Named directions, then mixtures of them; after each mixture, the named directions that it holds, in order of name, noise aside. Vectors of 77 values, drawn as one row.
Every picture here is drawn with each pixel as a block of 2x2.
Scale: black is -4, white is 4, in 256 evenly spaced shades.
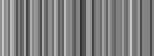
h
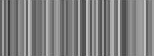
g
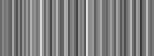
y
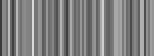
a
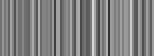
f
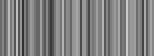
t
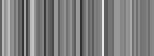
a, h, t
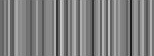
a, f, y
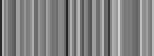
a, f, g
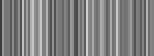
a, y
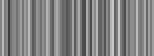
g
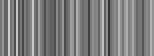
a, f, t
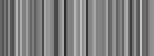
h, y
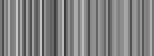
g, h, t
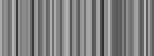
a, f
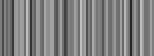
h, t, y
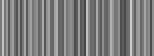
g, h, y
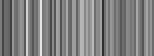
a, h, y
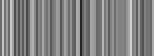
f, h, t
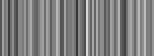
g, y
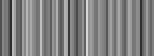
y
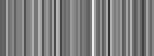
f, h, y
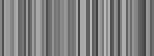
g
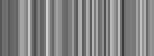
g, h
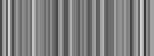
a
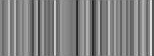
f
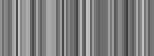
f, g, t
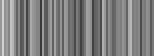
h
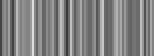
a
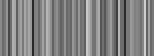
a, f, g
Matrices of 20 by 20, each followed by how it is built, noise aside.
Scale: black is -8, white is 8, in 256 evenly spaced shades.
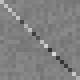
diagonal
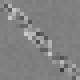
banded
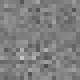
low rank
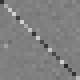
diagonal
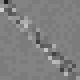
banded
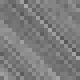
Toeplitz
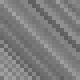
Toeplitz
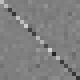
diagonal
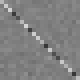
diagonal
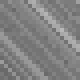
Toeplitz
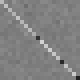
diagonal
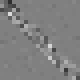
banded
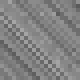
Toeplitz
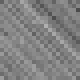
Toeplitz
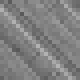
Toeplitz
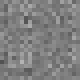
low rank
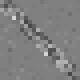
banded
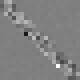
banded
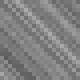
Toeplitz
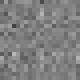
low rank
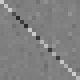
diagonal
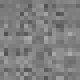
low rank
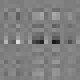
low rank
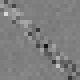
banded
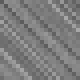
Toeplitz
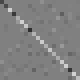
diagonal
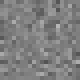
low rank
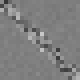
banded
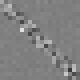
banded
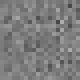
low rank
